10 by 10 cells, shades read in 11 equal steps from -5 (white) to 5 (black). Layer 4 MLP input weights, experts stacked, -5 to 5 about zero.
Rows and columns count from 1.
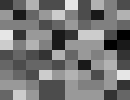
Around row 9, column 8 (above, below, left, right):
2 -1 0 -1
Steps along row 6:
down up up down up down up down up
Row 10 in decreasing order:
3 2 2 1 1 -1 -1 -1 -1 -3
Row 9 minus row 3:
-1 -1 0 0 1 0 -1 0 -1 2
